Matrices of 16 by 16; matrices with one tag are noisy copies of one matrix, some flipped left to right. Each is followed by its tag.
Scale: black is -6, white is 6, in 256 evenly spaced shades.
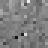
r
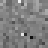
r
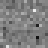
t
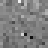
r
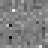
t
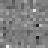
t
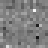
t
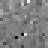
r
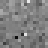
r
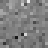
r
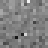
r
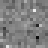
t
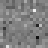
t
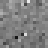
r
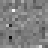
t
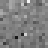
r
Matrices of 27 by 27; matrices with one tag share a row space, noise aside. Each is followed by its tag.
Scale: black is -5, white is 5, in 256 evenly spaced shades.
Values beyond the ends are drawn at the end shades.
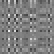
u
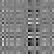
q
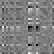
q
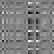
q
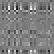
u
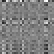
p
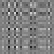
u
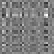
p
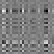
p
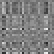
p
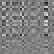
p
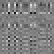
u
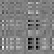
q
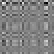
p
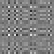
u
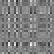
u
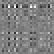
u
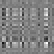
p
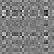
p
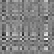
p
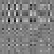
u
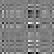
q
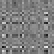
p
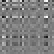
p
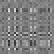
u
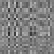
u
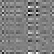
q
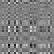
u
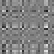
p
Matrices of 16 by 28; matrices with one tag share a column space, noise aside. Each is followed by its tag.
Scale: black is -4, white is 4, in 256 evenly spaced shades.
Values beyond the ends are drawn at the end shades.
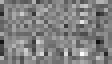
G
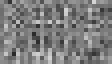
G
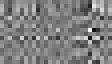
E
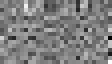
E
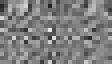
E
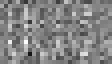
G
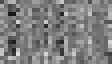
G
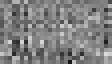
G
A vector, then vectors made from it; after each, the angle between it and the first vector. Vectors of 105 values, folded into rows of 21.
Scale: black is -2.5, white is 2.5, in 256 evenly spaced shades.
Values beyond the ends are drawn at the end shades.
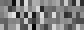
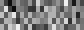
partly aligned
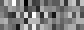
nearly opposite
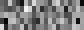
partly aligned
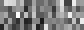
partly opposed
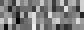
orthogonal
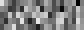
orthogonal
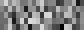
partly opposed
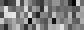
partly aligned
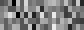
nearly parallel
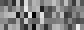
nearly parallel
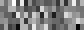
nearly opposite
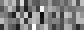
nearly opposite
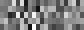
nearly opposite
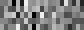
nearly parallel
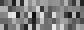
nearly parallel
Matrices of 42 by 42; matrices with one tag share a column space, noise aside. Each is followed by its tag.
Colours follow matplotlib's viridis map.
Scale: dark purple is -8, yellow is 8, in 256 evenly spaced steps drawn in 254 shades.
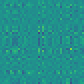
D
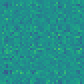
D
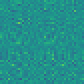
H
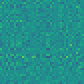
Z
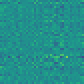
Z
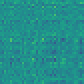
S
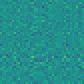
Z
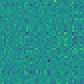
D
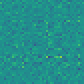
Z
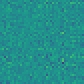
Z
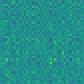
S
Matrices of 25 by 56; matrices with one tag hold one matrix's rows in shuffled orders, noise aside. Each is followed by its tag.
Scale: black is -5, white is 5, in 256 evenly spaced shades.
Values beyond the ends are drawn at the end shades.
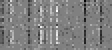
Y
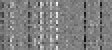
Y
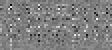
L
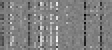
Y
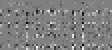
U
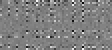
U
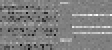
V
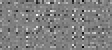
U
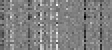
Y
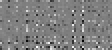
U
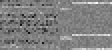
V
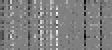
Y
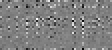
U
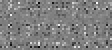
L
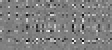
U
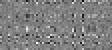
U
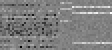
V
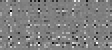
L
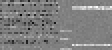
V
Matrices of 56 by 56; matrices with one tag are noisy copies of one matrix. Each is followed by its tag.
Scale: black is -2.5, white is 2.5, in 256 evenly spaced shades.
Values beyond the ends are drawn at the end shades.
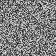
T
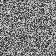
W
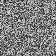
W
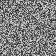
T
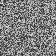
W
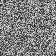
W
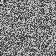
W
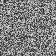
W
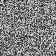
W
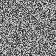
T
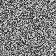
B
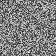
T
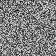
T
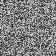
W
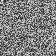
W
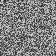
W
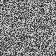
W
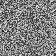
B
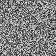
T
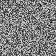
T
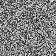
B
